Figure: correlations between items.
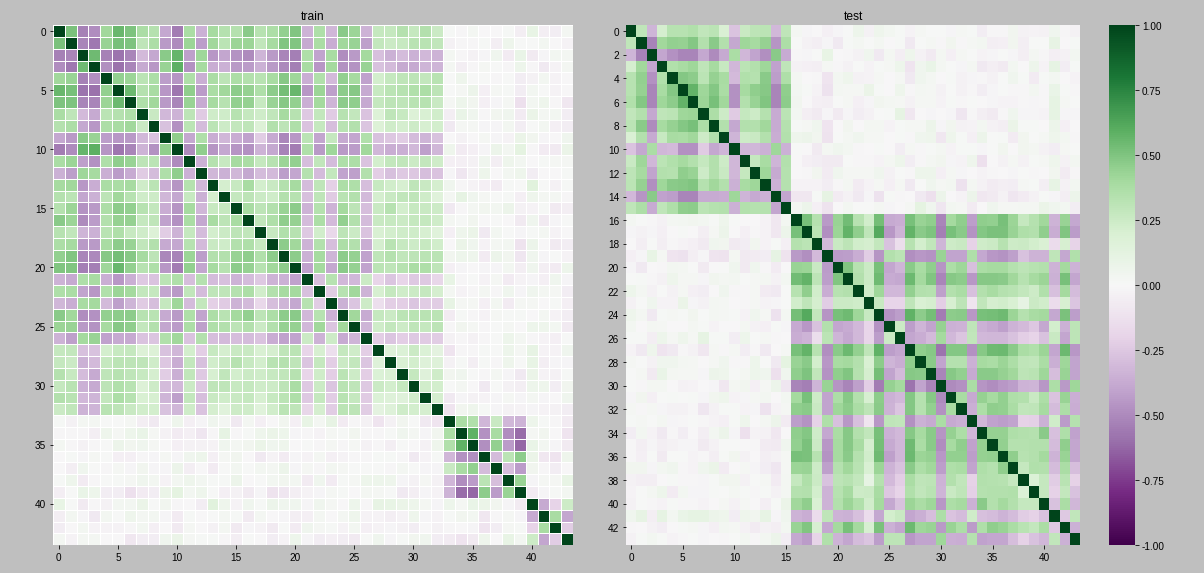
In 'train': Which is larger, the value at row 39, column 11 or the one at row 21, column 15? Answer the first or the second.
the first
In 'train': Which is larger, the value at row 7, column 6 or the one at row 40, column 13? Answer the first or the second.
the first
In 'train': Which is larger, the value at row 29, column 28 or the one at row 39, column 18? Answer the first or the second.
the first
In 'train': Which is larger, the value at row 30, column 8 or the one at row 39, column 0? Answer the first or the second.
the first
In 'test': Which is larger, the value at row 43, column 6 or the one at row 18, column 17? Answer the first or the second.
the second
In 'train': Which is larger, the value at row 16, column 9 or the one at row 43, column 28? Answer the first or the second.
the second
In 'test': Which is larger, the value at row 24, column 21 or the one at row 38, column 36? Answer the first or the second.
the first
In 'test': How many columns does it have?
44
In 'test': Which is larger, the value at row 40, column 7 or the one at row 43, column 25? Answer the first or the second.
the second
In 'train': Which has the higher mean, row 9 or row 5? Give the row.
5
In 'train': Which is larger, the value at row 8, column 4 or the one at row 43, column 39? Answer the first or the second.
the first
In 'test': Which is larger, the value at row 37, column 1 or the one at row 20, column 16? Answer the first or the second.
the second
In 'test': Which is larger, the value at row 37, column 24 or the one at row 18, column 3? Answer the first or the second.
the first
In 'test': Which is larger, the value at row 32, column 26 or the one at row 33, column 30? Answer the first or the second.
the second
